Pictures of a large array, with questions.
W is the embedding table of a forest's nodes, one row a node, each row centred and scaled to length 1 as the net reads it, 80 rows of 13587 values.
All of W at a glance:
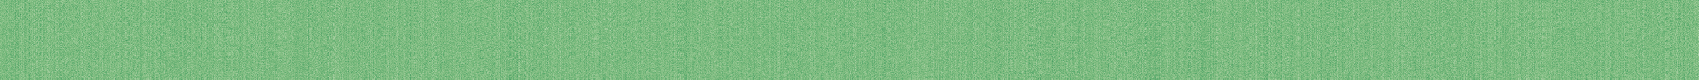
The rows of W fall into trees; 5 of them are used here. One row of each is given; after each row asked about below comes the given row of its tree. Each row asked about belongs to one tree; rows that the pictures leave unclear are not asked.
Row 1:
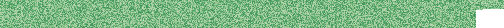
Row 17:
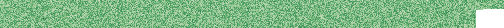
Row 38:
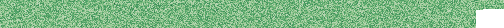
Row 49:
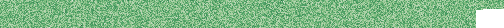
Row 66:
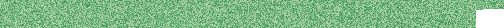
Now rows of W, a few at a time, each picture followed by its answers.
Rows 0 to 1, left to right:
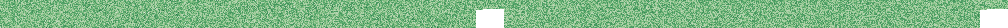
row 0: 66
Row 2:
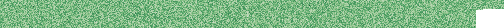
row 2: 66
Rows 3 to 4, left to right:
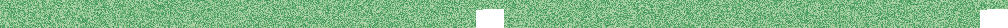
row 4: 1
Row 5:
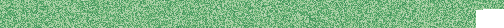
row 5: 17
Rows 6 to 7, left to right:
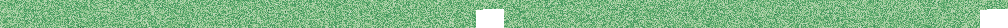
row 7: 38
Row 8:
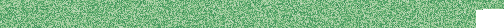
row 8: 17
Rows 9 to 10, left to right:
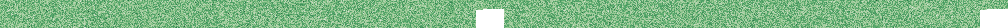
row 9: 49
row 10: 38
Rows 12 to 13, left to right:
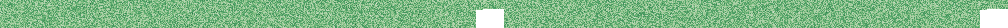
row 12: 1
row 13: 66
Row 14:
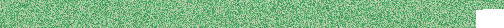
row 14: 66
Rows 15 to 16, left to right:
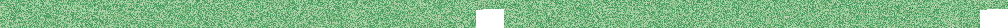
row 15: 38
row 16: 1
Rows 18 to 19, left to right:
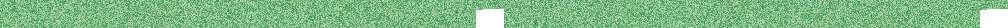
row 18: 66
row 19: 66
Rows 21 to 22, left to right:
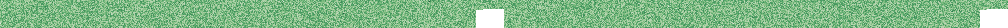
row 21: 17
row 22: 1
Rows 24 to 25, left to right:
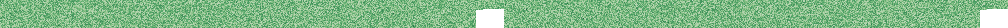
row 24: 38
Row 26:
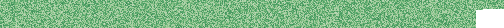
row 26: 66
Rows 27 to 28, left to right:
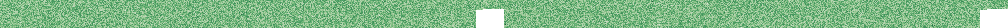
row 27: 1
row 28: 49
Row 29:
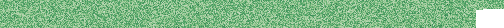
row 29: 49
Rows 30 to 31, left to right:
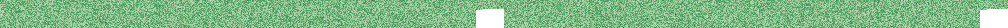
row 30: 38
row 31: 49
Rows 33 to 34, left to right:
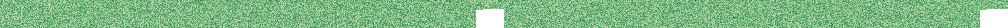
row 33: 1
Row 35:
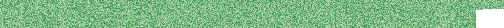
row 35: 1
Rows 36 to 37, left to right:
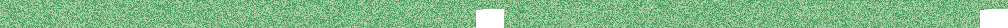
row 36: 38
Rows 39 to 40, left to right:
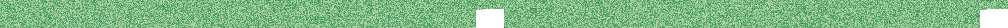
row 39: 38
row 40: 17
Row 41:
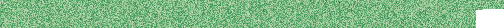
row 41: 66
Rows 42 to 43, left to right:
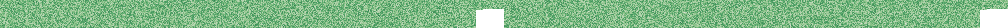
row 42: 38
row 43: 38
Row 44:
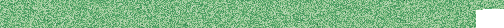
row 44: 1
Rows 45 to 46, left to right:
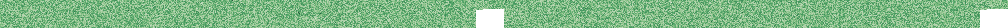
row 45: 49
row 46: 1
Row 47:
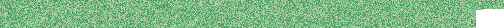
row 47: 38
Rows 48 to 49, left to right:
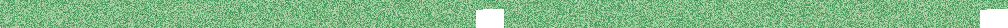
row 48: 66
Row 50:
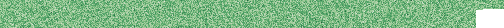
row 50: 17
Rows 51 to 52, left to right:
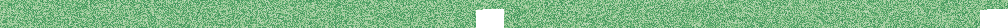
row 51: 1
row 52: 38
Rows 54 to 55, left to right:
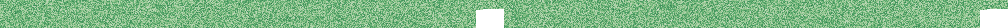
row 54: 38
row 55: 38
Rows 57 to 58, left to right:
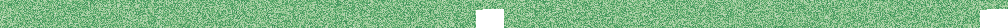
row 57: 1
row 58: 17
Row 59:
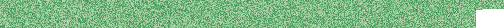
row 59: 38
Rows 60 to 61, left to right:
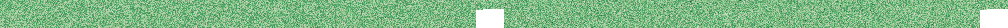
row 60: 1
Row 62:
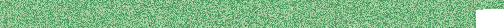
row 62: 1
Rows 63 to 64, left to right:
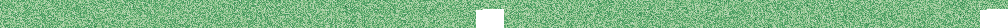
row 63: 1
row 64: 66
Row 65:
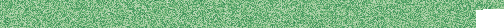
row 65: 1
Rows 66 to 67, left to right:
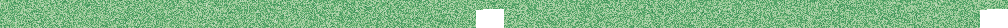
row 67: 1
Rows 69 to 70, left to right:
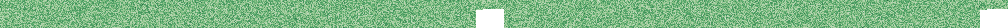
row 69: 1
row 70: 1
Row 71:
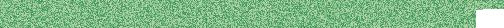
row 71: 17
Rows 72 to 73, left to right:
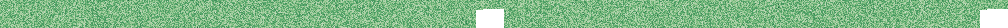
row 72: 49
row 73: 17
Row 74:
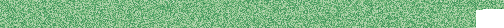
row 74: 38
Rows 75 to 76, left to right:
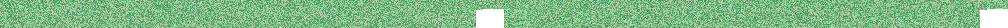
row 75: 38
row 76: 1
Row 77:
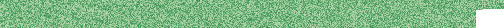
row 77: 38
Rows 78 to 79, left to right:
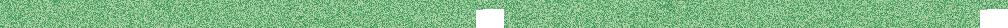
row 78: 38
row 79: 38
